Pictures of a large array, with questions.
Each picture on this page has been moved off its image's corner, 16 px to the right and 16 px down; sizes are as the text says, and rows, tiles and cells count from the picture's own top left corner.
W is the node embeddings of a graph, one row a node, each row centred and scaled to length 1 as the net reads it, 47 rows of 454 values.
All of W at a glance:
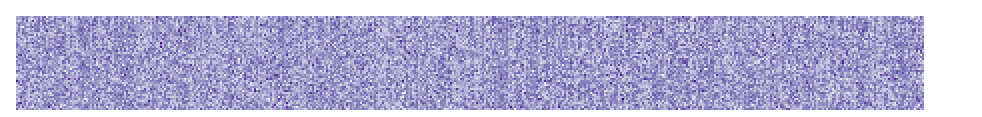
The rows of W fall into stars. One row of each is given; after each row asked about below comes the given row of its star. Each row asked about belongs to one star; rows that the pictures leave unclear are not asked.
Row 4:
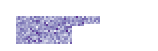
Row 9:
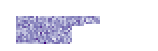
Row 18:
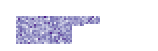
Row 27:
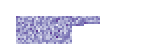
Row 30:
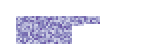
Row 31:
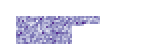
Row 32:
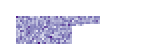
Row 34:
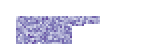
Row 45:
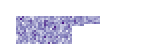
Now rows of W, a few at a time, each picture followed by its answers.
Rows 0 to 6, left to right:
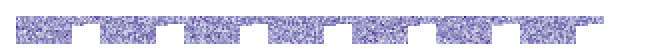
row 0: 31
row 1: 18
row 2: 45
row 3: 27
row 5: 30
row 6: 4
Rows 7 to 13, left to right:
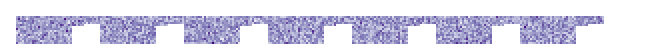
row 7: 4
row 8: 32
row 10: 34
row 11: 27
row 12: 34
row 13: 9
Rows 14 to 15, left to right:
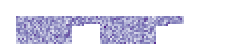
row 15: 34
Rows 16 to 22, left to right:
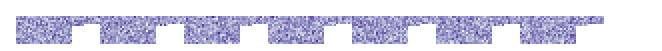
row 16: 27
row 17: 31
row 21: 45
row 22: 31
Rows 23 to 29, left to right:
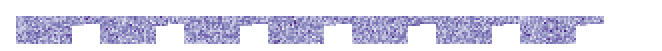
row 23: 9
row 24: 4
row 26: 30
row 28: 31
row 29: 9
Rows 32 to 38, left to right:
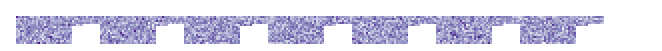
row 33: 4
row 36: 30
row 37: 45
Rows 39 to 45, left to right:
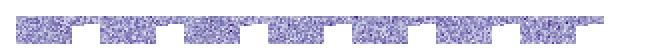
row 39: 34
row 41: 34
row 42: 9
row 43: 27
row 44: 27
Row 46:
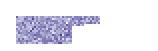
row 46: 9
